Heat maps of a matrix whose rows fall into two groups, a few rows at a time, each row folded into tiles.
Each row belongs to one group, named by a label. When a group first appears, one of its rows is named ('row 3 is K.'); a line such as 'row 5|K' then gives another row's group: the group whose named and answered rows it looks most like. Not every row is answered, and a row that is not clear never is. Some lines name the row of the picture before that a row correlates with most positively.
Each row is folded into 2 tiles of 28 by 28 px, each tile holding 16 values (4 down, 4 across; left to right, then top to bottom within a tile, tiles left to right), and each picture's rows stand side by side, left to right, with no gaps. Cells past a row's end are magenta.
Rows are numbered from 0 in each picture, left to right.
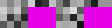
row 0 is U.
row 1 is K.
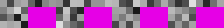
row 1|K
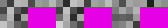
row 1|K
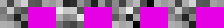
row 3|K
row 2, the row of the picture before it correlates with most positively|2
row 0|K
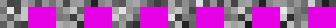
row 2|U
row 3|U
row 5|U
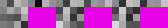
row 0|K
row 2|K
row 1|K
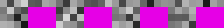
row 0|K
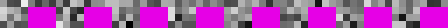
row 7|U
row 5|K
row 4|U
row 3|U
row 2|U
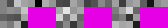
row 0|K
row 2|K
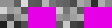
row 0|U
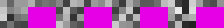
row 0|U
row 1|K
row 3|U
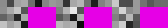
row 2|U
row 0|K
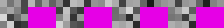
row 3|K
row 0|U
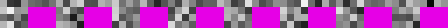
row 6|U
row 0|U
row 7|K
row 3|K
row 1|K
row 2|U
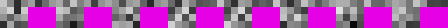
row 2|K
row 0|U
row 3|K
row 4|K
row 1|U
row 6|U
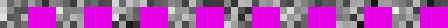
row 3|U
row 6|K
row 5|U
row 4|K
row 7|U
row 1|U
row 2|U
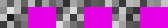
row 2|K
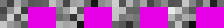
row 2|U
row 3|U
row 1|K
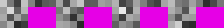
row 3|U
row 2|U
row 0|U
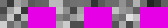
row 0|K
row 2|U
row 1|U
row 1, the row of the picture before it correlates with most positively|3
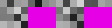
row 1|K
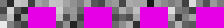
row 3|U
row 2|K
